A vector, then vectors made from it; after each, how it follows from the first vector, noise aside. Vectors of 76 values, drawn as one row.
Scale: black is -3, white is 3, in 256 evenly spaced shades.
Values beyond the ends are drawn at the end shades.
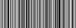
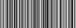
wrapped around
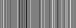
partly zeroed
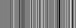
partly zeroed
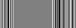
partly zeroed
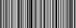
wrapped around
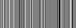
partly zeroed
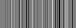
partly zeroed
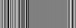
partly zeroed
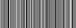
partly zeroed
